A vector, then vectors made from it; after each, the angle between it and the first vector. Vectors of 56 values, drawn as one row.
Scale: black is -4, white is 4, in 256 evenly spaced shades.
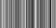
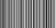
orthogonal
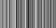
partly aligned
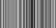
partly aligned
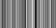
nearly opposite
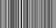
orthogonal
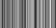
nearly opposite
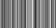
nearly opposite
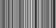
partly opposed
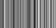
orthogonal
